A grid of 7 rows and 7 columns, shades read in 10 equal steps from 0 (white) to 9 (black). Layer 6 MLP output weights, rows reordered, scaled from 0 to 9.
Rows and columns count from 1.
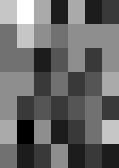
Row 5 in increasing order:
4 5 6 6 7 7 7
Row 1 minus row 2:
-3 -2 -1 3 -1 4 3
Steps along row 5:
up down up down down up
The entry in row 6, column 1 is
3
